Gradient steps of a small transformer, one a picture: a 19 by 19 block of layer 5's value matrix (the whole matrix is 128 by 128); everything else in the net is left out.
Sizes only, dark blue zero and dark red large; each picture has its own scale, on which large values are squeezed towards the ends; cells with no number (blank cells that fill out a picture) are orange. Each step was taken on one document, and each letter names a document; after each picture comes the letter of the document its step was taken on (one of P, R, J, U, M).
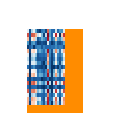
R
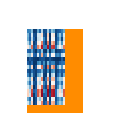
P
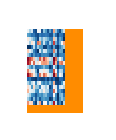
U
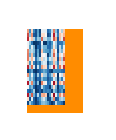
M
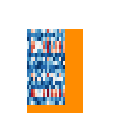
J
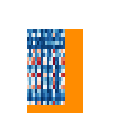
U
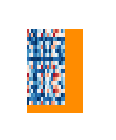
P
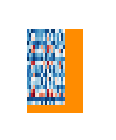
J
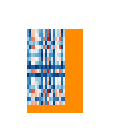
J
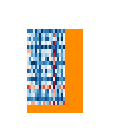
J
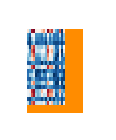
J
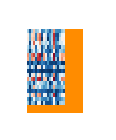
U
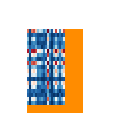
R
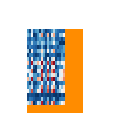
P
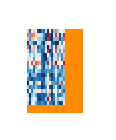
R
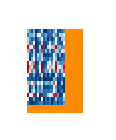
M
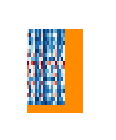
M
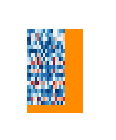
U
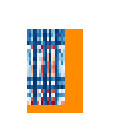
P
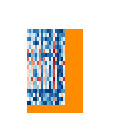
U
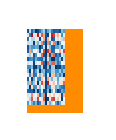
P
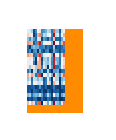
U
